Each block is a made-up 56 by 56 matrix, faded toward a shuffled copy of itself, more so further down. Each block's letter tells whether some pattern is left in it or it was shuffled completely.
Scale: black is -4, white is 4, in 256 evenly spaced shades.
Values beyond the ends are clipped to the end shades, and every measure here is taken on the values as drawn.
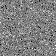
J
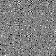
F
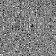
F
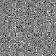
F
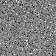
J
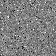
J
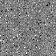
F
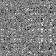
F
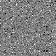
F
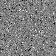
J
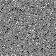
J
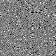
F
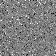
J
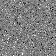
J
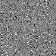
F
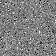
J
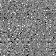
F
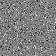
F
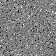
J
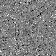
F
